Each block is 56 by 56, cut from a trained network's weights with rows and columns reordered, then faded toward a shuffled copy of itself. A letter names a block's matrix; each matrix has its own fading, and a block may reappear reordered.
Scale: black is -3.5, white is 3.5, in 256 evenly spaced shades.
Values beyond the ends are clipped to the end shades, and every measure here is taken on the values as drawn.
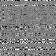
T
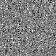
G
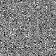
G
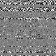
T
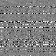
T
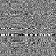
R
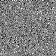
G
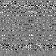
T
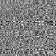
R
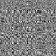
R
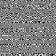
T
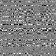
T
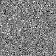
G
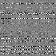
T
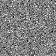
G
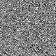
G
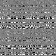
T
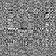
R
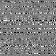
T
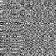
R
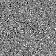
G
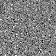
G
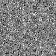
G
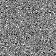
G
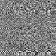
R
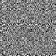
R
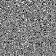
G
